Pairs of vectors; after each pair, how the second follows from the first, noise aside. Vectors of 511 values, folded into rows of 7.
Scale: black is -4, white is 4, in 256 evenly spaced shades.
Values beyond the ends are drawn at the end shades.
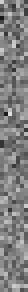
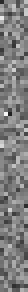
negated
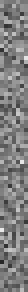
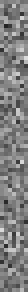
copied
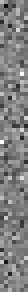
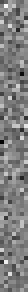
negated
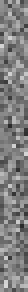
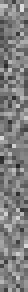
reversed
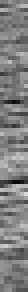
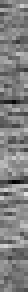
copied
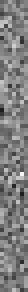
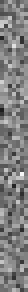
copied
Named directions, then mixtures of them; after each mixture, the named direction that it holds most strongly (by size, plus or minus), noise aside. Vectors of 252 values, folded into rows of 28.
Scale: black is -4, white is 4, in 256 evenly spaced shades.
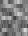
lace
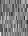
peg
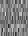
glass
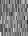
peg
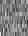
peg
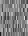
peg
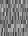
glass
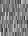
peg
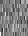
peg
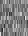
peg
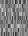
glass
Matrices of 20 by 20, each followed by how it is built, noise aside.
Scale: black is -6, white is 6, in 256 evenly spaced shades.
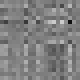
low rank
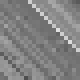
Toeplitz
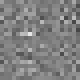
low rank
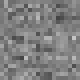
low rank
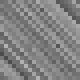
Toeplitz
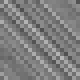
Toeplitz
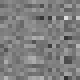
low rank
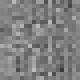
low rank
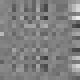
low rank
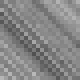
Toeplitz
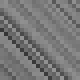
Toeplitz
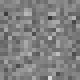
low rank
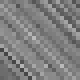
Toeplitz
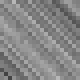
Toeplitz
